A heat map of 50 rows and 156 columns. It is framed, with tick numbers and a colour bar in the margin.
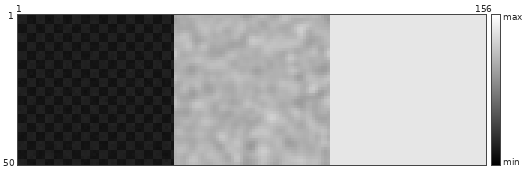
It is made of 1 by 3 panels. Panel 1,1: very low, checkered, faint in contrast. Panel 1,2: high, blotchy, faint in contrast. Panel 1,3: very high, flat.
